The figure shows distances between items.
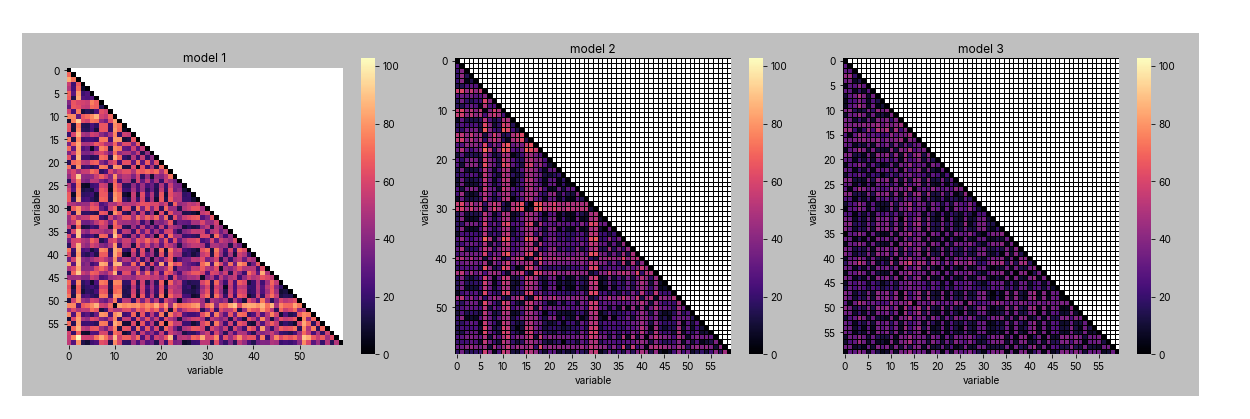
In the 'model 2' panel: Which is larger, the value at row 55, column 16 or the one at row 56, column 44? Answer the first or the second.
the first
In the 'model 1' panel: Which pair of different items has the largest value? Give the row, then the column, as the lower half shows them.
58, 2
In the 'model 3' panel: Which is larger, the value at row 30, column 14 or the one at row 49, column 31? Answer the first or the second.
the first
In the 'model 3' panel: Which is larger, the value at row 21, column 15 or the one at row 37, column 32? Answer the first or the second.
the second
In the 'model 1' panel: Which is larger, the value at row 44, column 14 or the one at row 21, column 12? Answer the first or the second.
the first
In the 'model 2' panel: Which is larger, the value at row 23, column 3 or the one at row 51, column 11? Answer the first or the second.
the second
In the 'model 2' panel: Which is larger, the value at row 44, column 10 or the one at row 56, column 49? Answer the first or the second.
the first
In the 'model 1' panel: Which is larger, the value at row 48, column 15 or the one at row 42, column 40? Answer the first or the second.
the second
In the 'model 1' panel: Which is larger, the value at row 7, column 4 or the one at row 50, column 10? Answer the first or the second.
the second
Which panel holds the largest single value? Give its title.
model 1
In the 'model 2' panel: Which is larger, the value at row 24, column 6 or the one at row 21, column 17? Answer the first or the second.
the first
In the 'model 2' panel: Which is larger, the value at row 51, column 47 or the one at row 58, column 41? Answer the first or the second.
the first
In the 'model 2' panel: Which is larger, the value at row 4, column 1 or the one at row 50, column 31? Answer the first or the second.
the first
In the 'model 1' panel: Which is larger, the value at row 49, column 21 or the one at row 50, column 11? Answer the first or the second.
the second
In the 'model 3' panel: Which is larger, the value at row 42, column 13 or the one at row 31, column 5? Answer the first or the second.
the first
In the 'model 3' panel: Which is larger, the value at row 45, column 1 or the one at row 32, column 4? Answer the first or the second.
the first
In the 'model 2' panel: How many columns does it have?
60
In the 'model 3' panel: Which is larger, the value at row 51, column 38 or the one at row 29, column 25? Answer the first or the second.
the second
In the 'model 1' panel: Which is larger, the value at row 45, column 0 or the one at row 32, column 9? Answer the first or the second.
the second
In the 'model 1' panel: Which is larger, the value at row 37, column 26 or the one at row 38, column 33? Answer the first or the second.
the first
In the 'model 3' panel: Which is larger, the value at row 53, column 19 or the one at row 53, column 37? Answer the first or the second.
the second
